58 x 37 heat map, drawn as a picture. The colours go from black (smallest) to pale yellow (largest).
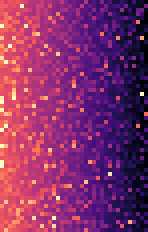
Values rise toward the left. There are no regular stripes. Fine speckle covers the field. Overall the values sit about 40% of the way up the scale.
